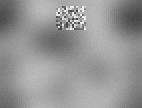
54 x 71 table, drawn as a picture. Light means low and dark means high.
Overall the values sit about 40% of the way up the scale. The top middle is the roughest part. No single row or column stands out from its neighbours. An odd patch, rougher than its surroundings, sits in the top middle.
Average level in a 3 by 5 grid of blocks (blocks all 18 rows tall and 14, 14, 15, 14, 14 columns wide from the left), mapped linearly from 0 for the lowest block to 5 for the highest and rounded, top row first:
41105 / 22212 / 20102
